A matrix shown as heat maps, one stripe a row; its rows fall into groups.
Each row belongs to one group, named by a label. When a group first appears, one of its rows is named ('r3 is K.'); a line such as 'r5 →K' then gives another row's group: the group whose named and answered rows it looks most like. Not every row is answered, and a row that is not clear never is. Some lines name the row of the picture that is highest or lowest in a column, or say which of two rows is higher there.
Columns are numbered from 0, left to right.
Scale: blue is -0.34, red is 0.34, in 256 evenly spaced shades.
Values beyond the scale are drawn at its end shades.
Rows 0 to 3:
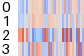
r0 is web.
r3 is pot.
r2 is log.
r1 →web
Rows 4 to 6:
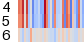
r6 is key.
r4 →log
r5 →log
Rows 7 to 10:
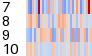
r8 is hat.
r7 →key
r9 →web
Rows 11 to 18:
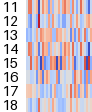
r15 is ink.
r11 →hat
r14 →hat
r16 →pot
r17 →log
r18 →key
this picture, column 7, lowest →15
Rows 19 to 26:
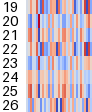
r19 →ink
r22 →ink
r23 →key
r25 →hat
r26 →ink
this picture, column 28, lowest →26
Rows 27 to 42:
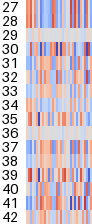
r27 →log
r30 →ink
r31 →web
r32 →pot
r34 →log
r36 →key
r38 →web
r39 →hat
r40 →pot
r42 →pot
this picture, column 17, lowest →30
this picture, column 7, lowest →30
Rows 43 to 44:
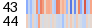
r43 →web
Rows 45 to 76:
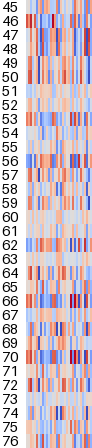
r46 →log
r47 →ink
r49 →hat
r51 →web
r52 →hat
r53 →log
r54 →pot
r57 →hat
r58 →ink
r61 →ink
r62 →web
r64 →hat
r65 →ink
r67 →web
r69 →hat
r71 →ink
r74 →ink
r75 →log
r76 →ink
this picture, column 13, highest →46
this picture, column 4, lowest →56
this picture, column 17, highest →56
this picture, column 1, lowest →56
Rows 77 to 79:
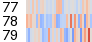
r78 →log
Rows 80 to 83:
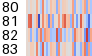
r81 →hat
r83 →ink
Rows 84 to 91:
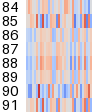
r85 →ink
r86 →web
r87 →web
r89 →web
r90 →key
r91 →ink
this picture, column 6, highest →90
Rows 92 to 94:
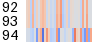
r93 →pot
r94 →pot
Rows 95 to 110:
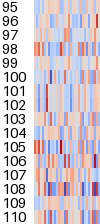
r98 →log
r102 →key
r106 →pot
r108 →ink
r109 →web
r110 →ink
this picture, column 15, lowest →108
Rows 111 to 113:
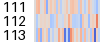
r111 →hat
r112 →key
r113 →ink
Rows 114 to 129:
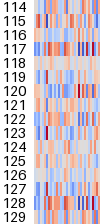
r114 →pot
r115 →hat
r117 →web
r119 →key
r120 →log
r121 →hat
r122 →web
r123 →key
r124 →pot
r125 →hat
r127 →key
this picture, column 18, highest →115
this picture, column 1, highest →115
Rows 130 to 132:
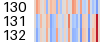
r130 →hat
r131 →key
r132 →key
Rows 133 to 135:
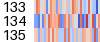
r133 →hat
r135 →pot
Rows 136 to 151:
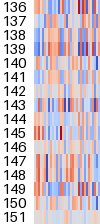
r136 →log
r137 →pot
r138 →web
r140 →hat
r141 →web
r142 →ink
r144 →log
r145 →log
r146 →ink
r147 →hat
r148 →hat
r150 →hat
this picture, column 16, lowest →137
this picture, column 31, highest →143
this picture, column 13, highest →145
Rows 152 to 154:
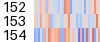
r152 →pot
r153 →key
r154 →web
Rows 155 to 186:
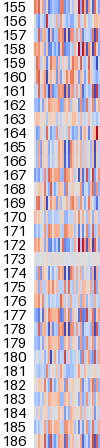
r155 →log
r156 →key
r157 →ink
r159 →hat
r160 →hat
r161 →ink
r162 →web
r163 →hat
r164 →key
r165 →ink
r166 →ink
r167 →web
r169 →hat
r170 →log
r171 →web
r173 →key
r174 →ink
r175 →pot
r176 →log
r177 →web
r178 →ink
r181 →key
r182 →ink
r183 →web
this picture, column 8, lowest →180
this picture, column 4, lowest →177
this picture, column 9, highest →175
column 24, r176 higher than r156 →Yes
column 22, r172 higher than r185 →Yes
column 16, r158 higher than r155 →No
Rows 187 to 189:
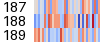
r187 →pot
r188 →web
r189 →log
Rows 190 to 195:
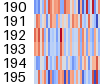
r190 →web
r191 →hat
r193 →log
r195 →ink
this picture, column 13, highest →192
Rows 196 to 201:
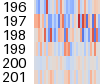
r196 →key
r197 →log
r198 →ink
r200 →key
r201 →pot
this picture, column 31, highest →198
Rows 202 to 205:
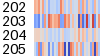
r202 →log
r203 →web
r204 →log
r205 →ink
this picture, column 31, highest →205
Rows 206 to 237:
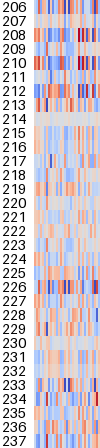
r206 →ink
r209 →key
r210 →log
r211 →pot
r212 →web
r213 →hat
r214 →key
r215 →log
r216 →log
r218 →key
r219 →hat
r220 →key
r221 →log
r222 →pot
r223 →key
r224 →log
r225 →web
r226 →ink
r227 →log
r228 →hat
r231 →web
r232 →web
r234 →key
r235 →log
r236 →pot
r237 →key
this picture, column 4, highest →210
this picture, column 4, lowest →212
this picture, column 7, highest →212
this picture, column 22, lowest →212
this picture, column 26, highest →212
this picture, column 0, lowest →212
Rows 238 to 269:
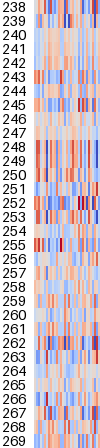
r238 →ink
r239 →ink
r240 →web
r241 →web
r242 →web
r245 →log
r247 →hat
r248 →hat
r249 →hat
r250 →hat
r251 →key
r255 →log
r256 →key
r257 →hat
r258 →log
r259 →pot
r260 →pot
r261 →pot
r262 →ink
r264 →key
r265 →ink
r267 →ink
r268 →pot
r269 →web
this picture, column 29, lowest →252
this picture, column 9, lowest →262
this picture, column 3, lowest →239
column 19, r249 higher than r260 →Yes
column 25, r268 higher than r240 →Yes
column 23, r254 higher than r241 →No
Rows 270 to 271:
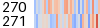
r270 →web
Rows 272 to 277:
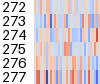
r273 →pot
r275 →pot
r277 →hat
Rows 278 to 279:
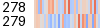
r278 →pot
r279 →log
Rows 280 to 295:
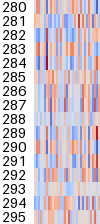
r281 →log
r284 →key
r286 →pot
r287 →pot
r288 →pot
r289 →key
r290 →hat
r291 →key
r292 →pot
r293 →key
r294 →web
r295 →pot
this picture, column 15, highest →287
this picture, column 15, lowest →281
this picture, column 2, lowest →284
